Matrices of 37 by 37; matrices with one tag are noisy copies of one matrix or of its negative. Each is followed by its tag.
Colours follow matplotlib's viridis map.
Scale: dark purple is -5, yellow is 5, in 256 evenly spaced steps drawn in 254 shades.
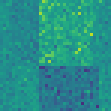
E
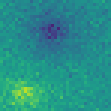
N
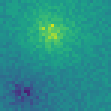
N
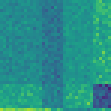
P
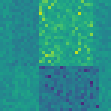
E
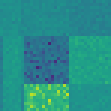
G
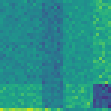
P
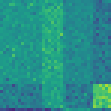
P
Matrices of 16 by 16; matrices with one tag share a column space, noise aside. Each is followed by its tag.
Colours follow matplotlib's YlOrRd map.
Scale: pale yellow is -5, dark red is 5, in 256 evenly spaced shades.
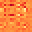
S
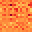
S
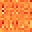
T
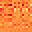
S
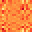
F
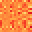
T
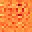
S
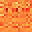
S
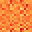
F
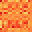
T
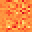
T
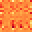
T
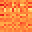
S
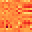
T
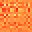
S
